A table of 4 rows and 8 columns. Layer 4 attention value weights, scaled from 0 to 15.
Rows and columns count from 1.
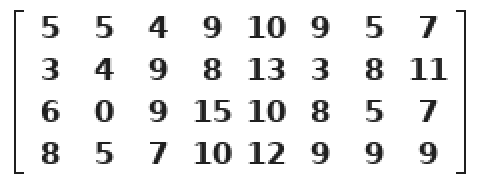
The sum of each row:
54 59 60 69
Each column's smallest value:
3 0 4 8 10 3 5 7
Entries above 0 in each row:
8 8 7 8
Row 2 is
3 4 9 8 13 3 8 11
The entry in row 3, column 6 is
8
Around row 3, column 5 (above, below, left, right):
13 12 15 8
